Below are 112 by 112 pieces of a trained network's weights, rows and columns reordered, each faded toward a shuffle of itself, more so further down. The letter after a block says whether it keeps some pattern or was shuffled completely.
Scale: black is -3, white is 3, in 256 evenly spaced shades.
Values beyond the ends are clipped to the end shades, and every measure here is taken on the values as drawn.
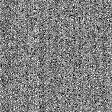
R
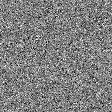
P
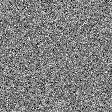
P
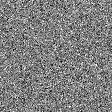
P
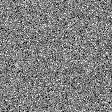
P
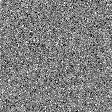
P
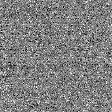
R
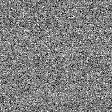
R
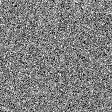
P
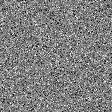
P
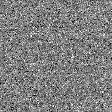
R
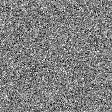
P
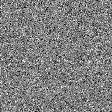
R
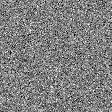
P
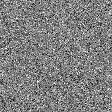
P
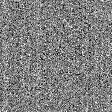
R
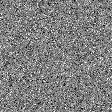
P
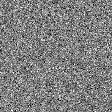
R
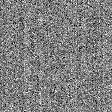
R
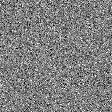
R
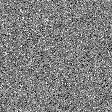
P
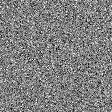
P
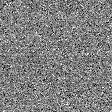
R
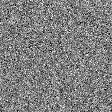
R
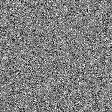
P
